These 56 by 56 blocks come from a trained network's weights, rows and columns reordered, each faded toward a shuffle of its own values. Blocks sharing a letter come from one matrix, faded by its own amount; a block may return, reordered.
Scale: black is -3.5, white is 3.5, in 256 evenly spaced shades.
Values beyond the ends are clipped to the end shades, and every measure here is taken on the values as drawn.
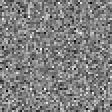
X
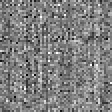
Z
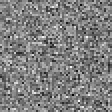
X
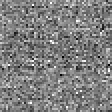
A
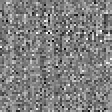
Z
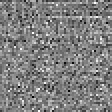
A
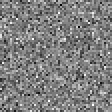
X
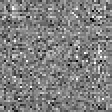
A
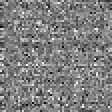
A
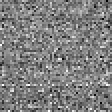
A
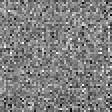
A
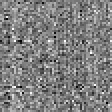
Z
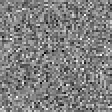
X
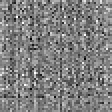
Z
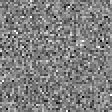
X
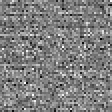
A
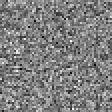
X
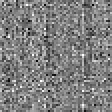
Z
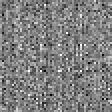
Z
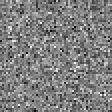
X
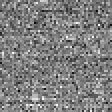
A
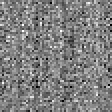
Z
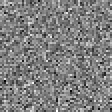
X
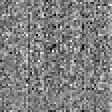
Z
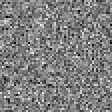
X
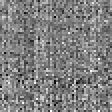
Z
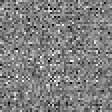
A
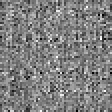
Z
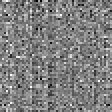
Z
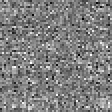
A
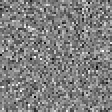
X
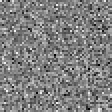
X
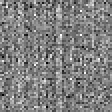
Z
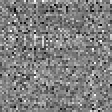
A
